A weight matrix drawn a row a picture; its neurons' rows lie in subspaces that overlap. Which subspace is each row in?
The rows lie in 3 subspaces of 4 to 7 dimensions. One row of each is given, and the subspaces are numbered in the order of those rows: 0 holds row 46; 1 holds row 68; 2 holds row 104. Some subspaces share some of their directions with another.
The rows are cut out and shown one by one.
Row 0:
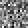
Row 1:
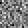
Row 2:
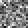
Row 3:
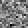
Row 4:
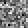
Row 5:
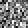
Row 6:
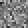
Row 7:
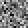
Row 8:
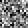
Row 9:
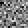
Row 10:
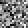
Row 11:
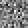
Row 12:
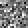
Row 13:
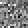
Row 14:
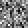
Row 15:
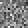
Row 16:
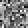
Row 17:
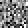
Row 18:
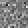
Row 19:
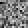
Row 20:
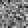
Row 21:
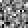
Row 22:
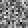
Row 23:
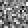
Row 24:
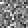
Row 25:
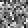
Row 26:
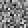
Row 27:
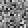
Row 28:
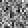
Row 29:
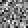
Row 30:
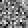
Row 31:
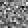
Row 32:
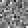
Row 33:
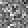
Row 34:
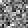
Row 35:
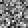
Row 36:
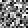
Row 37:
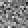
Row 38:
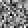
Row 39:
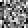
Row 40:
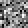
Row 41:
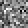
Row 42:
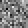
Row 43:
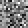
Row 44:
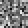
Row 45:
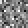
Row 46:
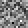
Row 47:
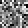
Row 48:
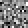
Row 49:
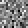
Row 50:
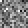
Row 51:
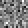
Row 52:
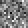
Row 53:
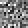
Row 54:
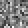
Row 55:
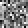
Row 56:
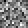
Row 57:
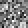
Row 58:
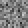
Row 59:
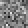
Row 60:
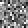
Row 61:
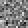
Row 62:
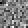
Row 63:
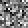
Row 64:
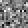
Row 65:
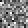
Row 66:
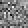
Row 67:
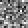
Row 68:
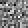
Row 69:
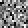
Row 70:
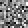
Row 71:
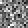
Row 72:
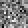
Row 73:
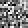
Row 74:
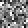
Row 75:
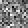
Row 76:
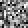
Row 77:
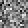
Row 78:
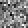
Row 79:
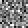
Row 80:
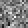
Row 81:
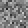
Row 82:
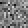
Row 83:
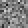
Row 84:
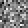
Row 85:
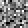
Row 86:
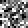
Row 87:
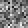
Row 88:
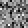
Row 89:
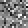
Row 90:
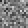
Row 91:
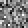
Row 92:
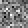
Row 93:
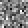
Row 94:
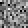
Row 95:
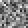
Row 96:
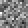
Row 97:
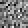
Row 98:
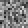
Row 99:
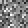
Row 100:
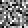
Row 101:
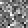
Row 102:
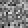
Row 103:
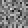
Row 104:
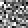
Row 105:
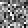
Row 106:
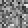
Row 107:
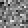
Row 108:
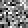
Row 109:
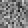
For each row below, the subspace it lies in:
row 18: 1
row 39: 1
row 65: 1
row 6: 1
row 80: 1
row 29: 0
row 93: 0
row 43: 2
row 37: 2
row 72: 0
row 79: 0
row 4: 1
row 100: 0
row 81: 0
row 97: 1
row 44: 0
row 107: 2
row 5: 0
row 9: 2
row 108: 1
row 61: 0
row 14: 1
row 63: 0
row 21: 2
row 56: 0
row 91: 1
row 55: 2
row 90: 1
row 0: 1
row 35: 1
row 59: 0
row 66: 1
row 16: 2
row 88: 1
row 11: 1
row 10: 0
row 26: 2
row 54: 0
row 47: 0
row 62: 0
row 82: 1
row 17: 2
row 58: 1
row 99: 2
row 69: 1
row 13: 1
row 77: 2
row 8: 1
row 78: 2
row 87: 0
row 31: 2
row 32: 0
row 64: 2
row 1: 0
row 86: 0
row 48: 2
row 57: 0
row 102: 1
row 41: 2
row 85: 2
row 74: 1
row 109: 0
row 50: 1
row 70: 2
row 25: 1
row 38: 2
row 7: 2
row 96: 0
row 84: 2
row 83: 0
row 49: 0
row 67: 0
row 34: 2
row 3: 0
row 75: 1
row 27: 2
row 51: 0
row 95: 2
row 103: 0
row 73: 1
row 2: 2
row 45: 0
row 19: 0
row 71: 2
